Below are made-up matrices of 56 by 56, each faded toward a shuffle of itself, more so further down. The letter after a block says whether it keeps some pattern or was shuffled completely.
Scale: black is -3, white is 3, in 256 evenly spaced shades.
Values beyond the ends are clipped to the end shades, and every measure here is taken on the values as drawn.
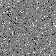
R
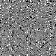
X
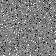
R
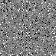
X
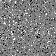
R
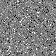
R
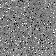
R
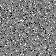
R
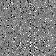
X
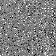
X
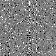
X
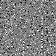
X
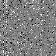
X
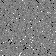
R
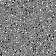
R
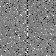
X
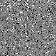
X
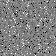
R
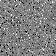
R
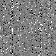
X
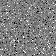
R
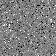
R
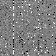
X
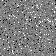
R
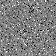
R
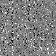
X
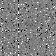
X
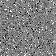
R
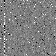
X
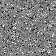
R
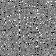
X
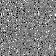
X
